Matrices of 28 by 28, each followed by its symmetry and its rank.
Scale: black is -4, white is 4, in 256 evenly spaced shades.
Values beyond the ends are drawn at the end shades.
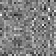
neither, rank five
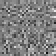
neither, rank five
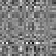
neither, rank three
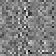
neither, rank five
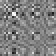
symmetric, rank three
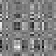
neither, rank two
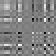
symmetric, rank two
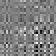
neither, rank two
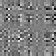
neither, rank three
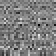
neither, rank five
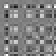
symmetric, rank two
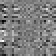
neither, rank three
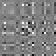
symmetric, rank three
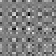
symmetric, rank two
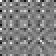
symmetric, rank two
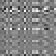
neither, rank two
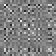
symmetric, rank three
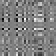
neither, rank two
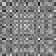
symmetric, rank three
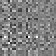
neither, rank three
